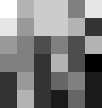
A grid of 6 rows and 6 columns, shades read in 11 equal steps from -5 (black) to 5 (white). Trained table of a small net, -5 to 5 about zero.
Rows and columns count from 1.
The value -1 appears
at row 5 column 4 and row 6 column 5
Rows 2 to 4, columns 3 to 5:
3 3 2 / -2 0 -2 / -3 2 -2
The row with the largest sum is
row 1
